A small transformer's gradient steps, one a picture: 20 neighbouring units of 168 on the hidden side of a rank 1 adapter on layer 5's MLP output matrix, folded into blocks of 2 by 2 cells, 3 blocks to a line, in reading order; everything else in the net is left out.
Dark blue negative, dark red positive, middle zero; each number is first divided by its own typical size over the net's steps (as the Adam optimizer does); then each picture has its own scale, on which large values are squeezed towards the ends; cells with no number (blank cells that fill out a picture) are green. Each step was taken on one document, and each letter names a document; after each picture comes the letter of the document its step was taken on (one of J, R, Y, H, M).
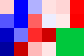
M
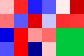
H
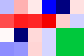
H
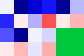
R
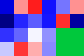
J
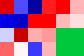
H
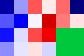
R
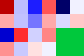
H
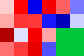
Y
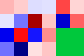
M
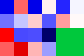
M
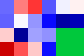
J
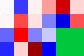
Y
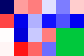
J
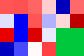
R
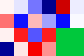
Y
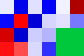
R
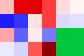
R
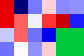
J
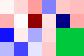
M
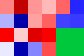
J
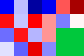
H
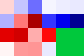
M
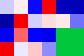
Y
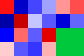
J
